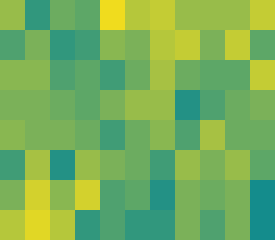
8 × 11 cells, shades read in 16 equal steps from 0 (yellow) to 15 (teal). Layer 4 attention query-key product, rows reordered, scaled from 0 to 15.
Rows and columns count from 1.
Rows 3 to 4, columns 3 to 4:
11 10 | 9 10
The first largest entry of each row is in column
2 3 5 8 5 3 11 11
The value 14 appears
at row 4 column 8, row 6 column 3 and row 7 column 7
